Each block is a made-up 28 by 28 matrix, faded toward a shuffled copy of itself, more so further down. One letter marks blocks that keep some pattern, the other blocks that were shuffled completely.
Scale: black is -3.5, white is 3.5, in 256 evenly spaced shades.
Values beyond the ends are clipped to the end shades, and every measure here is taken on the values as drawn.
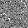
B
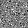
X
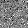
X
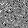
X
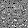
B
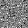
B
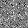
X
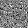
B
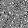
B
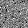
X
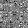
B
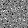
X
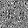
B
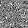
B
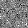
B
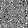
X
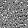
B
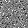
X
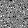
X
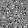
B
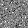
X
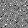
B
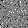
X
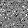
X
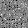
B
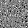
B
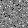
X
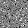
X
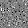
B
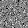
X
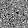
X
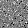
X
